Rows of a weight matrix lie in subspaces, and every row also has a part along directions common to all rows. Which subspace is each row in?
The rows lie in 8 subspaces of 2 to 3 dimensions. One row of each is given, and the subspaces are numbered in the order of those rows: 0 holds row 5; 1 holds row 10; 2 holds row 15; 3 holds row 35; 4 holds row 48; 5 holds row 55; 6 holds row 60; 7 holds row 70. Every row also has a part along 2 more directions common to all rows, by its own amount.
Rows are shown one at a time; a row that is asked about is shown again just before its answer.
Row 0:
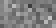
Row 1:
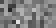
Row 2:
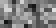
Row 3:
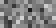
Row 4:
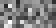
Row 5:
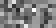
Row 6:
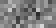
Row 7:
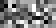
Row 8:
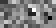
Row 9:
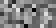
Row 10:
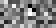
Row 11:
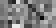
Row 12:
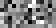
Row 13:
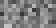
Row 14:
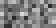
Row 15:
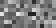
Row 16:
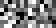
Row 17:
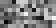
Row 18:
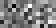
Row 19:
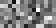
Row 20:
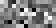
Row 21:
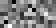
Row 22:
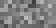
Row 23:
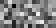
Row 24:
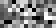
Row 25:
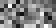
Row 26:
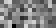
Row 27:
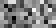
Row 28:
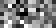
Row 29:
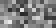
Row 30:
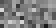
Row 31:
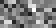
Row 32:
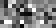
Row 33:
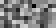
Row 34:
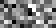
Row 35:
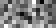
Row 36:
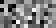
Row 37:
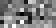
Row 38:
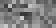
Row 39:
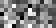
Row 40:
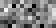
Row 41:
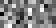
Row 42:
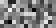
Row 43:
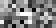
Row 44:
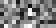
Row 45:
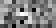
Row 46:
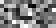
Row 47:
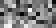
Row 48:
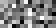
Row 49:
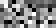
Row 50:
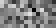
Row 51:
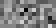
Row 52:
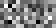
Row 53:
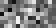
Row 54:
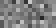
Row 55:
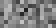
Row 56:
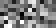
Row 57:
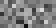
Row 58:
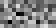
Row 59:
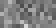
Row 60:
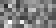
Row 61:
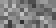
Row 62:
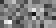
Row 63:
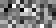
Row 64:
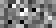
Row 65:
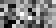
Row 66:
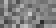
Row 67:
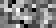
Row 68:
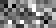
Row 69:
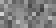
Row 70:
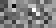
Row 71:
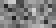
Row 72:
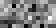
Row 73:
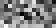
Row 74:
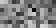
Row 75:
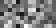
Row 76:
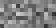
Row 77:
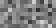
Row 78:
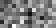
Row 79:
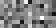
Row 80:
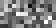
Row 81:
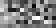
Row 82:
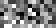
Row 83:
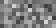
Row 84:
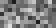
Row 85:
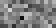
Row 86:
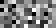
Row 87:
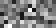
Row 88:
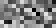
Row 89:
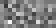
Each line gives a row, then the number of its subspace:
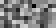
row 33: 0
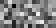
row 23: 4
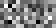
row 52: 6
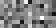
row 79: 4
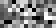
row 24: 7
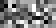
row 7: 7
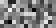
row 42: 3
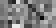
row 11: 4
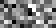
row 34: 0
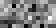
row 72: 5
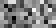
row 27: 0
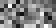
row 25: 6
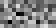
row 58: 6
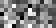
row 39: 3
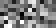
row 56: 7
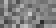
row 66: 1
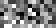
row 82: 4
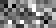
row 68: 7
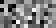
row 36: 1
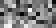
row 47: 3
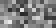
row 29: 7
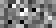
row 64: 5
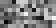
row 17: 7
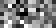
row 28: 5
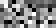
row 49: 6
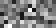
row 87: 7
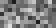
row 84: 1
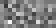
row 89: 6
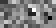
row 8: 5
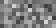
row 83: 2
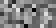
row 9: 0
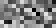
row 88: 3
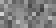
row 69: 2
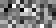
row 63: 5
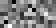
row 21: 7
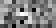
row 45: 4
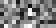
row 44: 1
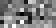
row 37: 4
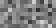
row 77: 3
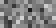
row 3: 2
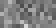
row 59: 2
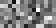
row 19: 1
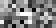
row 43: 4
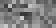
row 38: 3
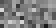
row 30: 6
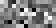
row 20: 5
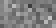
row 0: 2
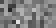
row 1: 1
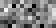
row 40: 5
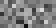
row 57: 2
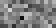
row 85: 3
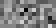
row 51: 5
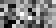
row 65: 1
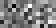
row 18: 5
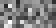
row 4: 6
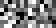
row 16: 2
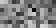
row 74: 6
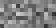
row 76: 6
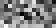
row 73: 3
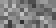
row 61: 7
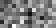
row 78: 4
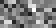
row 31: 0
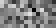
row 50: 6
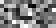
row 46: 0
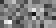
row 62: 2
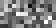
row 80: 2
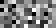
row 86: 1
